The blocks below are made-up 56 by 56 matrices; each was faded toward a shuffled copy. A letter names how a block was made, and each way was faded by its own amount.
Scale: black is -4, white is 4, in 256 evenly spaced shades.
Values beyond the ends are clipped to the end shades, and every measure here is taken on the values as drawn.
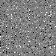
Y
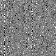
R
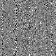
R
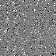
Y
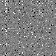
Y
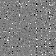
Y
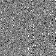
R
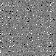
Y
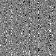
R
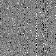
R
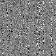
R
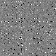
Y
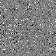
Y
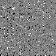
Y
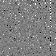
Y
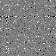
Y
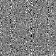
R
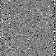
R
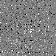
Y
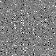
Y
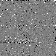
Y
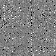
Y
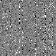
R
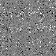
Y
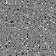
Y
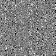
R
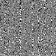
R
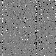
Y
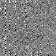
R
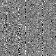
R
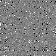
Y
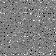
Y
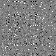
Y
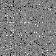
Y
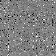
Y
